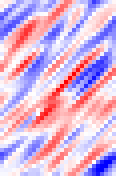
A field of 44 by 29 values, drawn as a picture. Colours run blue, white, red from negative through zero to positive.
The halves do not mirror each other. The grain runs diagonally up to the right. Overall the values sit about 50% of the way up the scale.
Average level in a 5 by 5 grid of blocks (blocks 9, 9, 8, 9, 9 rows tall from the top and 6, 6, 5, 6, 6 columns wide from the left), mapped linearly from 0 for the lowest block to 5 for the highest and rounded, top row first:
03221
42220
22523
34533
12430
